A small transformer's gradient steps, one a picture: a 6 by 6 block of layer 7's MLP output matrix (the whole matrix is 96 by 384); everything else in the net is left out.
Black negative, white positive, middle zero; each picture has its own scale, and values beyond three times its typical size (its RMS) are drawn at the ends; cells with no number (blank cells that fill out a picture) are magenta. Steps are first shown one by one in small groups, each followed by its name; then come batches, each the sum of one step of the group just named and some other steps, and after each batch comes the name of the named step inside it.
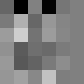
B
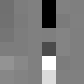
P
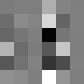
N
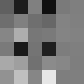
B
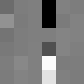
P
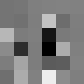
N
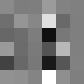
N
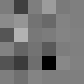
B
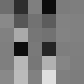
B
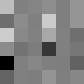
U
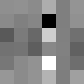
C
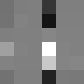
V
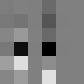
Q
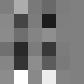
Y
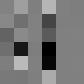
Q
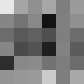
C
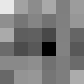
C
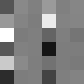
U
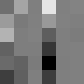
U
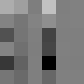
U
